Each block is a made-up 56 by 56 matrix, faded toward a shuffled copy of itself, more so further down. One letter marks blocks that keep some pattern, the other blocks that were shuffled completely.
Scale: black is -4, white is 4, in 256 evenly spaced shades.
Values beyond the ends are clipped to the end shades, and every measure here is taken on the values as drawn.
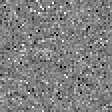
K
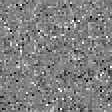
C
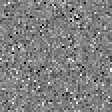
K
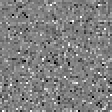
C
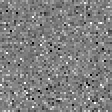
C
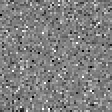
K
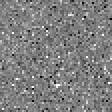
K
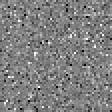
C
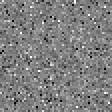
K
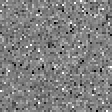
K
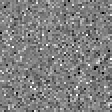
C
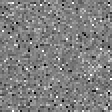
C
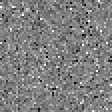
K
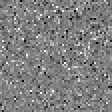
C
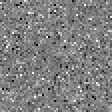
K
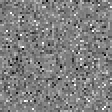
C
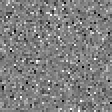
K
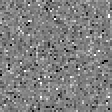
K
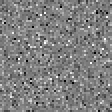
K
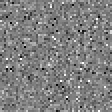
K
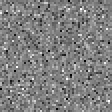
C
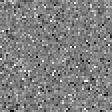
K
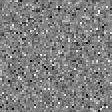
K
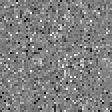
C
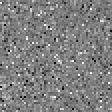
K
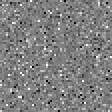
K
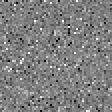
C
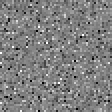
K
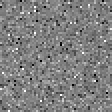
K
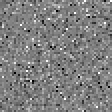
K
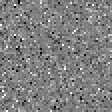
C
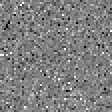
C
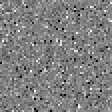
K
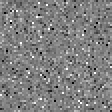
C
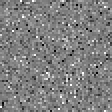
C
